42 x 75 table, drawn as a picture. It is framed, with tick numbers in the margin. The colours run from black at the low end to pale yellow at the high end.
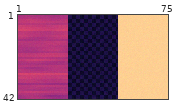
It is made of 1 by 3 panels. Panel 1,1: middling, streaked across, faint in contrast. Panel 1,2: very low, checkered, faint in contrast. Panel 1,3: very high, flat.
